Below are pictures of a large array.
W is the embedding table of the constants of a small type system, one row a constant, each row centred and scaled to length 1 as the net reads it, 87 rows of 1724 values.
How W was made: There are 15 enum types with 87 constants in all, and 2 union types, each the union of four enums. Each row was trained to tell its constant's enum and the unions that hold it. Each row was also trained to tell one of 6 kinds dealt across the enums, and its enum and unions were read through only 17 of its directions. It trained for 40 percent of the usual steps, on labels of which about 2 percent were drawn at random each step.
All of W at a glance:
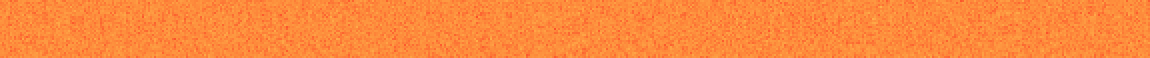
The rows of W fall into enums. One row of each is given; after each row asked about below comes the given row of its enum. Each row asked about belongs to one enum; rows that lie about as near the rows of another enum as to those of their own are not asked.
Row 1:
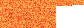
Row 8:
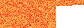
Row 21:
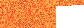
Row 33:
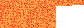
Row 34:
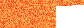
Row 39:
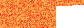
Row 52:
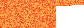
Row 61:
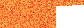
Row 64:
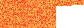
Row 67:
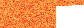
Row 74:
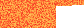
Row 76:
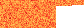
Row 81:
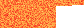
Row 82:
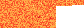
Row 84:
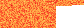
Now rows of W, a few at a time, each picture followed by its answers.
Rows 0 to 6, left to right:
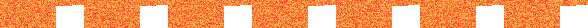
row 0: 64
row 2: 81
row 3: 52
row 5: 1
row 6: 74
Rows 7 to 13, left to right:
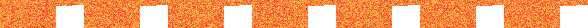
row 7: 61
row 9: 52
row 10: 64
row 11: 84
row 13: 81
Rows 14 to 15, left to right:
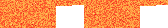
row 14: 1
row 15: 81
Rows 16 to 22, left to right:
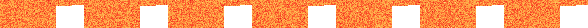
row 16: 82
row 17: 76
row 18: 64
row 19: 82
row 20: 21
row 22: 74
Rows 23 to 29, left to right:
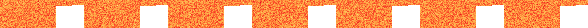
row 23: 1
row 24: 61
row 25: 61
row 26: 34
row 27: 39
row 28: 74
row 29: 39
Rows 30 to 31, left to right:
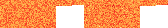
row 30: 76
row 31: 21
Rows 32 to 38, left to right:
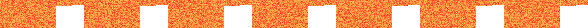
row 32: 39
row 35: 21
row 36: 1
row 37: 81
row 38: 33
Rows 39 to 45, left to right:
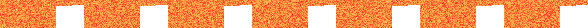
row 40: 84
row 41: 76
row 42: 76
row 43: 74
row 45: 33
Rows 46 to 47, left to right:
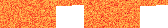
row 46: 21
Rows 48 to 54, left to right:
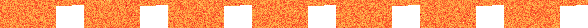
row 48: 76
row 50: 39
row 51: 82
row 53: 64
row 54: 8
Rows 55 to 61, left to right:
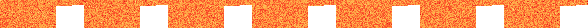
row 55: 64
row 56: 34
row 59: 76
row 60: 52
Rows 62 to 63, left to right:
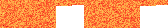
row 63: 52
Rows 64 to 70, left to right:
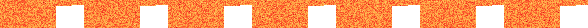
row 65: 33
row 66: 1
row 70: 64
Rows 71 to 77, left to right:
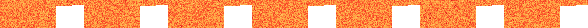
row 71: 1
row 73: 8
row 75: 39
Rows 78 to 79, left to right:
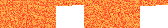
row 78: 81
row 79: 74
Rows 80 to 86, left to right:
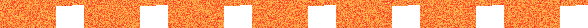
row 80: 39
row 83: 74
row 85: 82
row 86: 21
